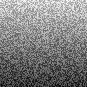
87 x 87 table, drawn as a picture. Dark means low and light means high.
The field climbs toward the top. On average the colour sits 50% of the way up the scale. Fine speckle covers the field. No row or column stands out.
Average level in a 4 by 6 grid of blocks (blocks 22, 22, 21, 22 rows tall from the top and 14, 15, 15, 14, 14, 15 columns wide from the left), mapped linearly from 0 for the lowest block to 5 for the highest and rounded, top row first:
555555 | 333333 | 222222 | 000000
